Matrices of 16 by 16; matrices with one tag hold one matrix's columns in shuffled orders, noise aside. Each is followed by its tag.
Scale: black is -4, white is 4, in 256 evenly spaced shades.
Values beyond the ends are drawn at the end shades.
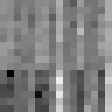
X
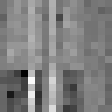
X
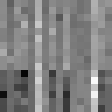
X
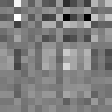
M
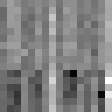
X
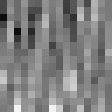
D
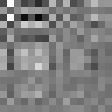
M
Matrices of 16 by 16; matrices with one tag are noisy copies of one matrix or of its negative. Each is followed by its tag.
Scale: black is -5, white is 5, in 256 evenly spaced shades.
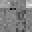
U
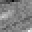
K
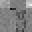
U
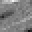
K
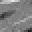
K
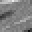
K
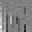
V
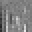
V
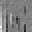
V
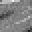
K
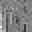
V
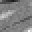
K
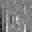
V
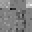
U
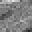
K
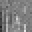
V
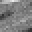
K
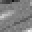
K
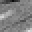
K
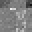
U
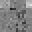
U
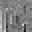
V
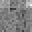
U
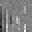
V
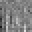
V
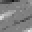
K
